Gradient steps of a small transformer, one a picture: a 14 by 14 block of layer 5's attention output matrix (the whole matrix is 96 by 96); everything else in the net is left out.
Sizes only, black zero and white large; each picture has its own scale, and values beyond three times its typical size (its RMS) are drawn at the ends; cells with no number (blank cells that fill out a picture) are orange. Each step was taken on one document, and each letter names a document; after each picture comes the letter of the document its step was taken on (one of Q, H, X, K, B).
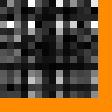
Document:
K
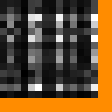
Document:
K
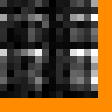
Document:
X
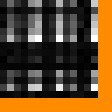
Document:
K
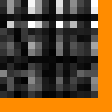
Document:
K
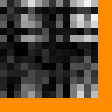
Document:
X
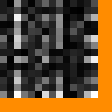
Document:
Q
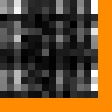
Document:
X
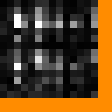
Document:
Q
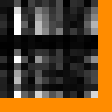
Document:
Q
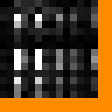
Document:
Q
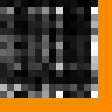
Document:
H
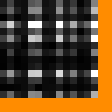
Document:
K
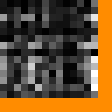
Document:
H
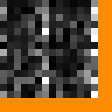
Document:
H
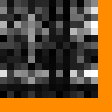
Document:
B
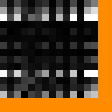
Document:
B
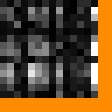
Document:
H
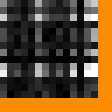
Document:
B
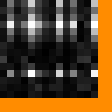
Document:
K
